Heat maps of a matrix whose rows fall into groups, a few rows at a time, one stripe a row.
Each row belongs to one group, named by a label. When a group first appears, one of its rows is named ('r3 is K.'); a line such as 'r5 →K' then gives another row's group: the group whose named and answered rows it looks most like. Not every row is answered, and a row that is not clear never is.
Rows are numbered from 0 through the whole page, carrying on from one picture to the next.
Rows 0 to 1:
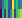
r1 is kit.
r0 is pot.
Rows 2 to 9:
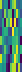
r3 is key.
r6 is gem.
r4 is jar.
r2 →gem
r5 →pot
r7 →pot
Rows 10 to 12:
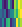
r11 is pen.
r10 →pen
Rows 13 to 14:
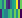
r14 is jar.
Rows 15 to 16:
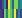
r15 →key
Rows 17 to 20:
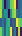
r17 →gem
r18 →gem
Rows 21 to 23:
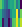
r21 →gem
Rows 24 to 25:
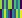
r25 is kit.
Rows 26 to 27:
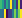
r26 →jar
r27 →pen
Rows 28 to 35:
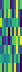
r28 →kit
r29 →key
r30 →gem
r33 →key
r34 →jar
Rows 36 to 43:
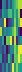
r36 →pen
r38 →pen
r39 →gem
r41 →pen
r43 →pot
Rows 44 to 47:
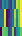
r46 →pen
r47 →kit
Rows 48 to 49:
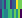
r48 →kit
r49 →jar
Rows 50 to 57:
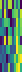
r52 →kit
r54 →key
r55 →kit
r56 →pen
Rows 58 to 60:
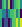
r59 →gem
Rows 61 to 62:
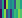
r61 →kit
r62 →pen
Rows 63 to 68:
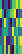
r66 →pot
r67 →pen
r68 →pen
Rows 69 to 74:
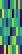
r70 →jar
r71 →gem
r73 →gem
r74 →key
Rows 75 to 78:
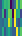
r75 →kit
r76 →jar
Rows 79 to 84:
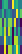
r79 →pot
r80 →kit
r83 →key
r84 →key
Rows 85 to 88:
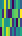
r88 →kit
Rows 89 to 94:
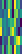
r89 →jar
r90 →key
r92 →gem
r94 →jar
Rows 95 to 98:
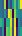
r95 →pen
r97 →jar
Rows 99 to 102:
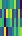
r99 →gem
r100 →jar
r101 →jar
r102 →pen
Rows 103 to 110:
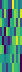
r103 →pot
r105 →gem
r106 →kit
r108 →gem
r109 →jar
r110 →gem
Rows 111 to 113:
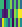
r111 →jar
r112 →pen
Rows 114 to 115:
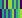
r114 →key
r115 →kit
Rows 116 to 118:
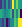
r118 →pen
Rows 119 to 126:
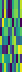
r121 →jar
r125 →jar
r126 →kit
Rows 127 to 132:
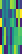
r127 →gem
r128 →kit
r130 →pen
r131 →pen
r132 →gem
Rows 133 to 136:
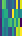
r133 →kit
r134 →pot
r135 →jar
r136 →kit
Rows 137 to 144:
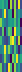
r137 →jar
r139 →gem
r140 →jar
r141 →gem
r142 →key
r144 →key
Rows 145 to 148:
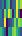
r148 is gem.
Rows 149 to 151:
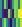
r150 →pen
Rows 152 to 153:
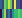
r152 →key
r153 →pen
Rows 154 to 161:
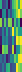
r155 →pen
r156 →key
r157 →pot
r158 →kit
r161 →kit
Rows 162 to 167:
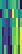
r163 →pot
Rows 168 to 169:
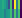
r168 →jar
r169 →jar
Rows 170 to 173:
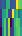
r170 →kit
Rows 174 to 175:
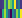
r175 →kit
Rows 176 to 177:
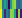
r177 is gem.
